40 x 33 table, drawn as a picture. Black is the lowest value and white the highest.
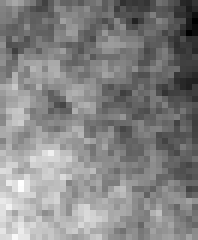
Ninth with the lowest average: top right. Odd rows or columns: none. Slope: up to the bottom left. Ninth with the highest average: bottom left. Grain: blotchy. Mirror symmetry: none.
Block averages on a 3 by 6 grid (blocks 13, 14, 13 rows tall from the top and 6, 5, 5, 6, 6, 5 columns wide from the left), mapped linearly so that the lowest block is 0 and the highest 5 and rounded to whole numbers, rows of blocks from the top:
222210
433221
544332
